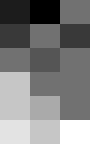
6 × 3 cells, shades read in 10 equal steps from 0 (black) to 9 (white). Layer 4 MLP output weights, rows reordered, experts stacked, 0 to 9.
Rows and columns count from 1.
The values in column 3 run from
2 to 9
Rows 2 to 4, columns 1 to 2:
2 4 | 4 3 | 7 4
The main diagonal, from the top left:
1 4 4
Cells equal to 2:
2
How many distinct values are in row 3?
2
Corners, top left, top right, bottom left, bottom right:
1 4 8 9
